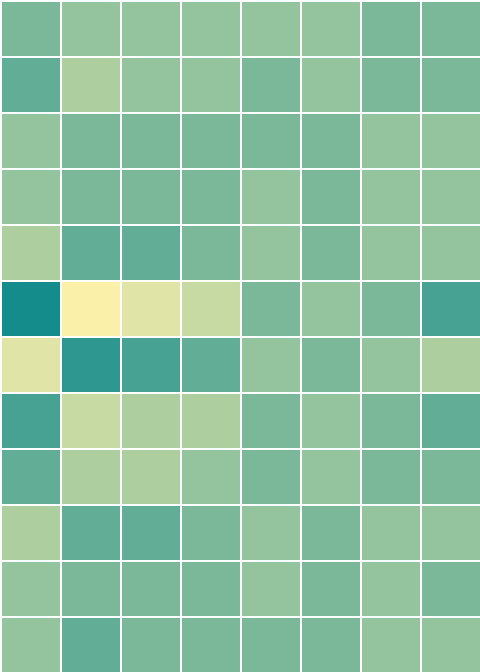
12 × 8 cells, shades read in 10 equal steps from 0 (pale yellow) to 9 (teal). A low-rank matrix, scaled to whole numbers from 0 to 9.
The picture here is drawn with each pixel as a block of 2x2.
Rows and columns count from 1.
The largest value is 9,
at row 6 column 1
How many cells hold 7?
3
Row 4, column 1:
4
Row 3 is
4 5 5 5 5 5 4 4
